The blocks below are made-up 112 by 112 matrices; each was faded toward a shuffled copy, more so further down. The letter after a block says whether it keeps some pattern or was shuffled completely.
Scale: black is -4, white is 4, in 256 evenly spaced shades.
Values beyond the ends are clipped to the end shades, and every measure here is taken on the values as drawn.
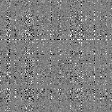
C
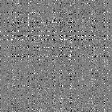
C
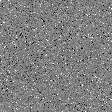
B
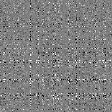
C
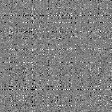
C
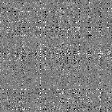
C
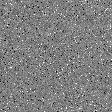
B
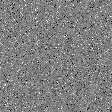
B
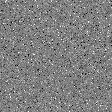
B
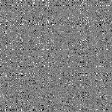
C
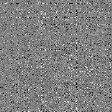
C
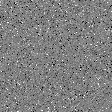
B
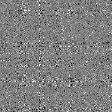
C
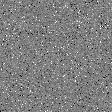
B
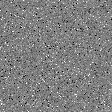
B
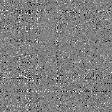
C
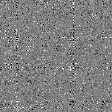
C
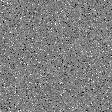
B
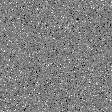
B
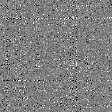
C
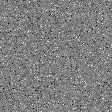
B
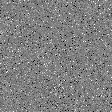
B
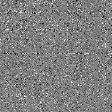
C
